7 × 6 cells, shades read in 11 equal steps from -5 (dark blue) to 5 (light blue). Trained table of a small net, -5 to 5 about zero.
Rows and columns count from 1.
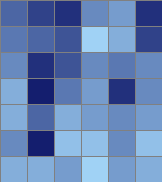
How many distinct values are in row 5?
4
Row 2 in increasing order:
-3 -2 -1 0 3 5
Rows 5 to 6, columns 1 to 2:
3 -1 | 1 -5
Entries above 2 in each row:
0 2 0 1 2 3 4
